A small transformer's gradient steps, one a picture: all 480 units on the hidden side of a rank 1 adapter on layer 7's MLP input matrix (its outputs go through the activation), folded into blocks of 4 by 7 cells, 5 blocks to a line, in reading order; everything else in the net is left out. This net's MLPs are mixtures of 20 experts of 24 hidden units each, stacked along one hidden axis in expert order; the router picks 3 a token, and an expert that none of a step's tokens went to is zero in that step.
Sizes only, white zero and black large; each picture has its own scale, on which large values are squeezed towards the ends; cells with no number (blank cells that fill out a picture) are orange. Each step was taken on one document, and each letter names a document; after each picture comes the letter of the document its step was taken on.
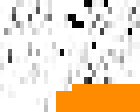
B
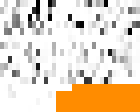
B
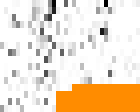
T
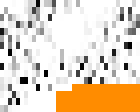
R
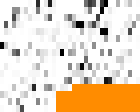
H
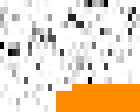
B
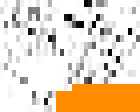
B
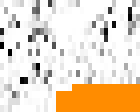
R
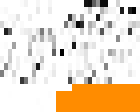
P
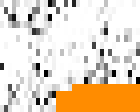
T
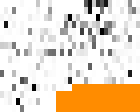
H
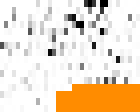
H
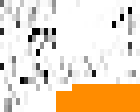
R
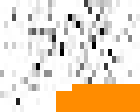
H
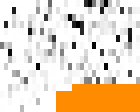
H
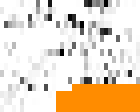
H
